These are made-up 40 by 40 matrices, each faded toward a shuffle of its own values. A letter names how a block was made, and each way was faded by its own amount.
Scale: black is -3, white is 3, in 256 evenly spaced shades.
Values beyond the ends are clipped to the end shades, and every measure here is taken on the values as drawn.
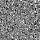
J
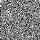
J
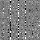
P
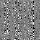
P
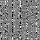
P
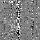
P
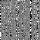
P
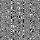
P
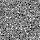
J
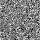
J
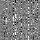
P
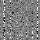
P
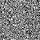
J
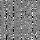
P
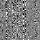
P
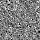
J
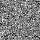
J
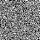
J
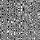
P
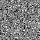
J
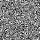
J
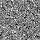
J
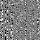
P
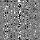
P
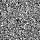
J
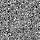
J
